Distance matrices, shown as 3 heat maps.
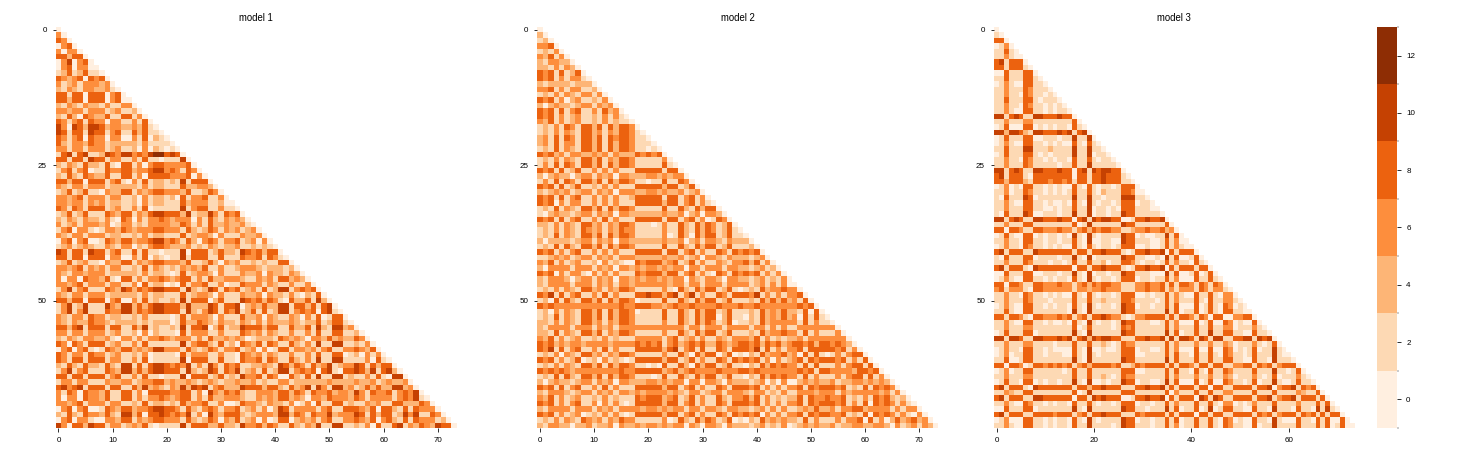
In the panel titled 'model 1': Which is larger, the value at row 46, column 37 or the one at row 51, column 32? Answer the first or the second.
the second
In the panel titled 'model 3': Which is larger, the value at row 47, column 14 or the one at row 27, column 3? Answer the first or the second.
the second
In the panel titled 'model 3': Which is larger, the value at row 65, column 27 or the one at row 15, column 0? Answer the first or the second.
the first
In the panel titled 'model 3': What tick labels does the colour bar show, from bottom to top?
0, 2, 4, 6, 8, 10, 12
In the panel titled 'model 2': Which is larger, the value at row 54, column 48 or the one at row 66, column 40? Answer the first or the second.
the second
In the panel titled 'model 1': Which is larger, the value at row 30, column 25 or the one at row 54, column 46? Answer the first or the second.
the second
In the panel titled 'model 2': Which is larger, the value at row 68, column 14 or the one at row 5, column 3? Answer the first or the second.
the first
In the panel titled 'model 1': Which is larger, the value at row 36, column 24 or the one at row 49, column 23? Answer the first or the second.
the second
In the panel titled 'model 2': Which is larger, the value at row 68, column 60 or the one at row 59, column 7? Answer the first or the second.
the second
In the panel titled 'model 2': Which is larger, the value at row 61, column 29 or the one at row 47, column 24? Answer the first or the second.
the second
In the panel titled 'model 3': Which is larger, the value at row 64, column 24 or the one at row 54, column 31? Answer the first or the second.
the second
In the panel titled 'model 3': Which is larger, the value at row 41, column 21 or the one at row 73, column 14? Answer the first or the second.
the first
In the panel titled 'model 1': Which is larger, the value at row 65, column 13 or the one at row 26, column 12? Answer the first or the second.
the second
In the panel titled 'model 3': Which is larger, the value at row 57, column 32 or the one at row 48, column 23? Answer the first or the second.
the first
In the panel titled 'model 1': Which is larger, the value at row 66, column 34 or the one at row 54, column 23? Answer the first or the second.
the first
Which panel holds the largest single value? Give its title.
model 1
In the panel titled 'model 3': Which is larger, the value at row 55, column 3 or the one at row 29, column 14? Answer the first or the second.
the first
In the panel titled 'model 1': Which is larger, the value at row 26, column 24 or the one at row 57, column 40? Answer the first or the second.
the first
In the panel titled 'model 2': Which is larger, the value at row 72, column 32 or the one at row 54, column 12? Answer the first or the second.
the first
